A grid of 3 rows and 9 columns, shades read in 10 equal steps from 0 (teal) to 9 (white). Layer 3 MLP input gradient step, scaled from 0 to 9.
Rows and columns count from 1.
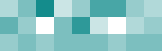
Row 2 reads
3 5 9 4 1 7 9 6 5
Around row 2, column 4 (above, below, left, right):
7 4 9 1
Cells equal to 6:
3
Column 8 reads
5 6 4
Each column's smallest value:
3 4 0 4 1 2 2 4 4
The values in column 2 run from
4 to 5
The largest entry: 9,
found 2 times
